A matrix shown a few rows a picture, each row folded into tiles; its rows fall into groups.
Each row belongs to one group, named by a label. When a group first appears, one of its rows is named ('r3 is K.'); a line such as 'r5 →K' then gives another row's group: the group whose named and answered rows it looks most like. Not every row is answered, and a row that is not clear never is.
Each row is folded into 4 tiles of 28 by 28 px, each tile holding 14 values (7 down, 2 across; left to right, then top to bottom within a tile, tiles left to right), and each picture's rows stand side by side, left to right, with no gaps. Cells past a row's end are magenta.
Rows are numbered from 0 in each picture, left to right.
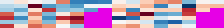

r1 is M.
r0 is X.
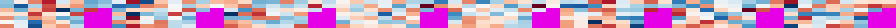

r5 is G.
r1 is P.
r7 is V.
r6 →P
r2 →M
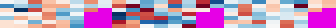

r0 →G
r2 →V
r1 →M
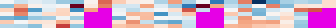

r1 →M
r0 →V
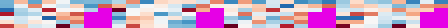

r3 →M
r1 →P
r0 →X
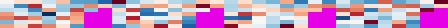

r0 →X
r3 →V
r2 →M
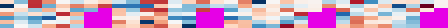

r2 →M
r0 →V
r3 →P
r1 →G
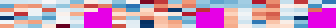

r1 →G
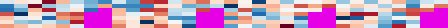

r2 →V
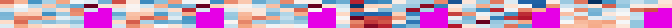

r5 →P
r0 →M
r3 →P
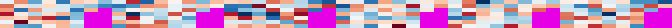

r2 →X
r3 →V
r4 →M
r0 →G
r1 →P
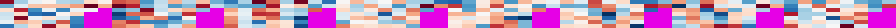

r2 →G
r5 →X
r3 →X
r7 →X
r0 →V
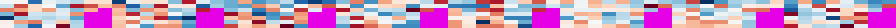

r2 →X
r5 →M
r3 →P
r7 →X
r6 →P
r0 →V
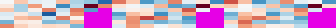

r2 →M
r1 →M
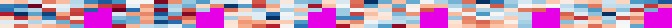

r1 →X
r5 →X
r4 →P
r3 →M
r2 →P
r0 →X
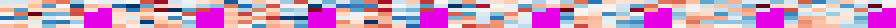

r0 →M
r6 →M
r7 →P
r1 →G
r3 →G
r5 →P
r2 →G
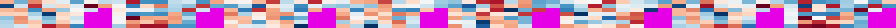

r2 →G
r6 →V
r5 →X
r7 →P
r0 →V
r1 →P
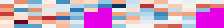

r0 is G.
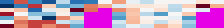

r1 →V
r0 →P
